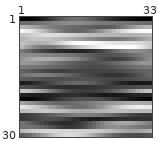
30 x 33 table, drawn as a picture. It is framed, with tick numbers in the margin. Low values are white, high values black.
Grain: streaks across. Calmest part: centre. Slope: none. Ninth with the lowest average: top right.
